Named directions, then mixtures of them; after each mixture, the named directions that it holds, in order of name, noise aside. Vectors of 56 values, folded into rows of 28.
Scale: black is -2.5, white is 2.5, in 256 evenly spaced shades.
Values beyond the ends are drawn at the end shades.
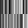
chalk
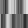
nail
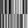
chalk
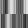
nail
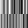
chalk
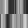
nail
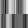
nail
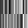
chalk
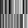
chalk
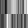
chalk, nail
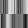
nail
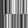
chalk, nail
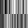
chalk, nail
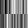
chalk, nail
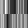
chalk, nail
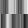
nail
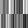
chalk, nail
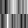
chalk, nail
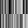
chalk, nail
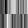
chalk, nail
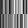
chalk
